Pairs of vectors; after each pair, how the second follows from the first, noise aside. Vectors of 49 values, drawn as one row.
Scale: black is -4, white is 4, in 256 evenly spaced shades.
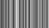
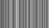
shrunk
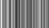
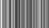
copied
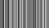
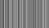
shrunk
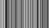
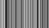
copied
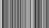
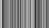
copied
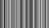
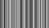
copied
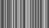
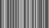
reversed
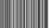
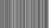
shrunk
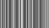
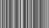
copied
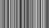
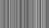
shrunk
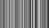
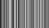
reversed
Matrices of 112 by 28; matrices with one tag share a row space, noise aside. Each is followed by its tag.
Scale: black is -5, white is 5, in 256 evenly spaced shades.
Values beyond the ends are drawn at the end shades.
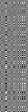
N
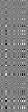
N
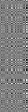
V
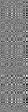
V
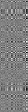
V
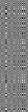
N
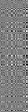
V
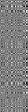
V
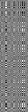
N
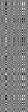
N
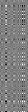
N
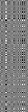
N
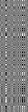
N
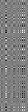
N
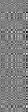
V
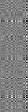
V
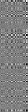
V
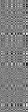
V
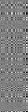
V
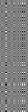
N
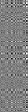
V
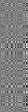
V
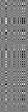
N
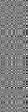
V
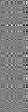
V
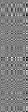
V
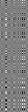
N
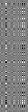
N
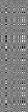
N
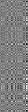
V
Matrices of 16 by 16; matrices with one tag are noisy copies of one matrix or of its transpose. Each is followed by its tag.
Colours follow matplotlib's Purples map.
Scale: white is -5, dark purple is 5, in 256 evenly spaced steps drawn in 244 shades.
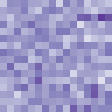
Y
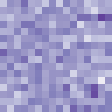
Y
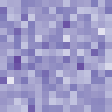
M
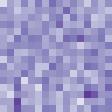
Y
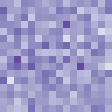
M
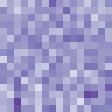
Y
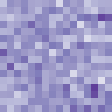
Y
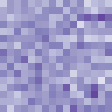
Y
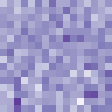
Y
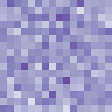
M
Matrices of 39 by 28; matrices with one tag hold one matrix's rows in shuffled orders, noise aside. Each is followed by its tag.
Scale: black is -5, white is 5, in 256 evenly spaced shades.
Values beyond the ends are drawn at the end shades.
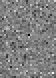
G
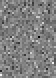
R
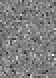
G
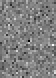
G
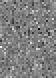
R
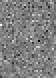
R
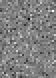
G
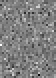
R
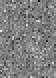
R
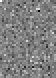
R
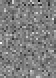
R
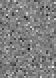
G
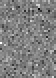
R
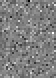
G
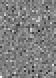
R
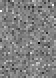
R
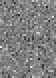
R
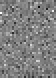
R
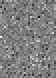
R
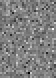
G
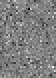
G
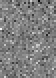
R
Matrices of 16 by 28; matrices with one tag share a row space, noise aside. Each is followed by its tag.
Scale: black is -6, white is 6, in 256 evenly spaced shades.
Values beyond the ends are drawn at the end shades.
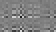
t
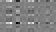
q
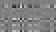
t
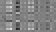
q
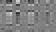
q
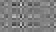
t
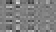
q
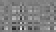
t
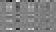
q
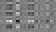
q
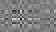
t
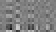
q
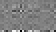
t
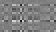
t
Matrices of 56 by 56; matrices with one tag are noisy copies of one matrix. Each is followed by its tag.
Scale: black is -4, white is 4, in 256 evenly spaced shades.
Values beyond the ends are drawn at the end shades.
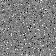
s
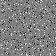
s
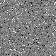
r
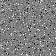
s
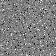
s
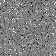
r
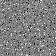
s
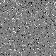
r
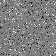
r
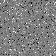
r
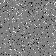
r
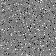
s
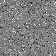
r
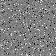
s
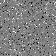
r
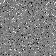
r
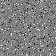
s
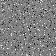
s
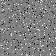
s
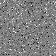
r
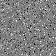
s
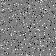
s
